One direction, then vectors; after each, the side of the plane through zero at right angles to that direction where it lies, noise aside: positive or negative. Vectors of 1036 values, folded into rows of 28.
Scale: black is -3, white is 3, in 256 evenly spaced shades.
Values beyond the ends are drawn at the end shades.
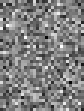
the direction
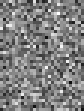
positive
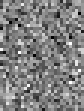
negative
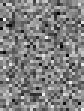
negative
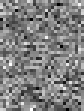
negative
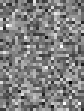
positive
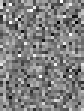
negative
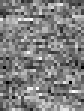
positive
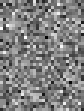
positive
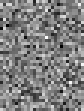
negative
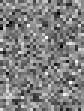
negative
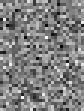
negative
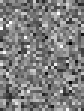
positive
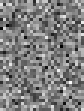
negative
